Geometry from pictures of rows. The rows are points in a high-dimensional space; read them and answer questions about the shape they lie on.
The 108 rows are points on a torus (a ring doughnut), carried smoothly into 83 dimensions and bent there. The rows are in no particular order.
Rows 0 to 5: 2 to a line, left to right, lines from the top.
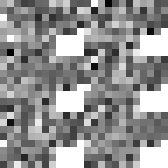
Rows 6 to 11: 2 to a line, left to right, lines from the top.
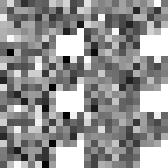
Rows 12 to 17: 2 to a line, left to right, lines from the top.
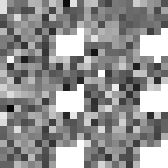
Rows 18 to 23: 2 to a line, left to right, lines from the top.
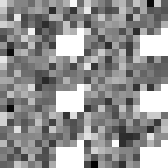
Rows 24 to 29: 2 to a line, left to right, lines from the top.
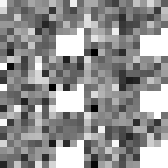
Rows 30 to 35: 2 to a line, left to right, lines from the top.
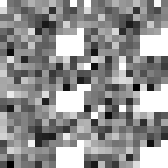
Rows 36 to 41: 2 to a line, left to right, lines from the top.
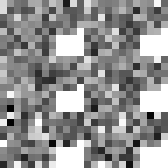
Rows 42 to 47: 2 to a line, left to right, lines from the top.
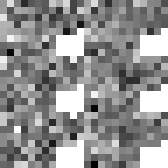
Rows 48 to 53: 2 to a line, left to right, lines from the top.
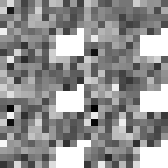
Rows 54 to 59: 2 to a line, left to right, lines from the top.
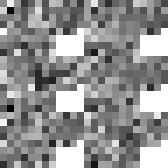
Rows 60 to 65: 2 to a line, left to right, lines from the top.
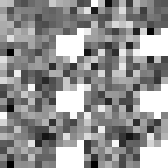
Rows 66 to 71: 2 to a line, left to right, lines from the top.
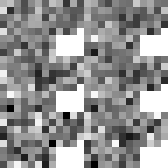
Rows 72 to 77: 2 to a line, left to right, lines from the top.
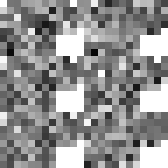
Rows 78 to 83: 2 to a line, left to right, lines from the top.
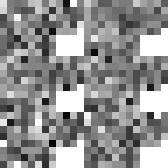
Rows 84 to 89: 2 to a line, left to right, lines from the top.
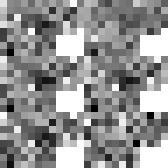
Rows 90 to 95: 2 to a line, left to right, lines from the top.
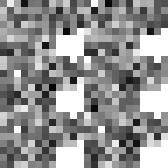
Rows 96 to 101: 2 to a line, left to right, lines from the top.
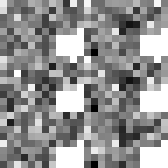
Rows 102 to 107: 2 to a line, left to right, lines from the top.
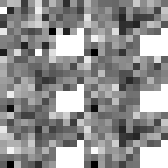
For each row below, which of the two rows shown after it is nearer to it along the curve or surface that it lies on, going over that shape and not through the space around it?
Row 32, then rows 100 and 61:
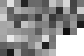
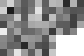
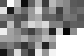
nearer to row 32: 61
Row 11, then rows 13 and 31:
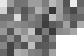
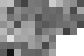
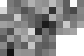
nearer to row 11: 31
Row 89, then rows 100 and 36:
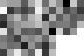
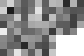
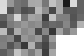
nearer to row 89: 36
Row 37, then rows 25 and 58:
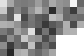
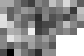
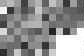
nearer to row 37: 25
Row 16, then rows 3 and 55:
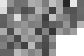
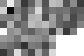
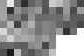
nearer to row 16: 3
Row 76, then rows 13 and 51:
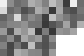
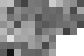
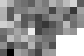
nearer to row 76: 51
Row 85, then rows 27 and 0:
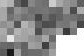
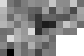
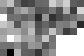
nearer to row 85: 27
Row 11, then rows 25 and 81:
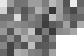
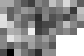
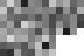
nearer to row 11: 25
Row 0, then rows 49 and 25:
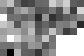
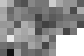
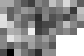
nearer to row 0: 25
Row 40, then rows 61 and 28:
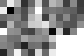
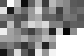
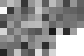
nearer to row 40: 61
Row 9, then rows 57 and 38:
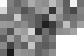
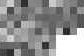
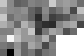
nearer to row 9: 38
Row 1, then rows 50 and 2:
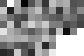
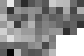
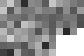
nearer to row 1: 50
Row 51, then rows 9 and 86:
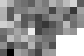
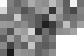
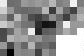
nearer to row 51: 9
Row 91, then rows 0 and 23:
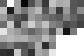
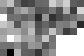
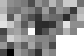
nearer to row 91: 0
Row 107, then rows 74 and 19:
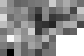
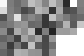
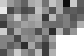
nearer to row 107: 74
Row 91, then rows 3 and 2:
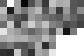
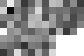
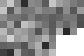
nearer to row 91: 3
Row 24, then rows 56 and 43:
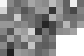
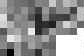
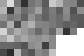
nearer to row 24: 56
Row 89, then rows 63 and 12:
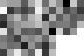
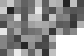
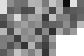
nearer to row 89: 12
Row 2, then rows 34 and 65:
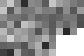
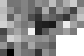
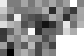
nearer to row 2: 34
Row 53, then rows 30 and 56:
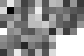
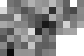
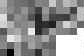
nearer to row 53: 30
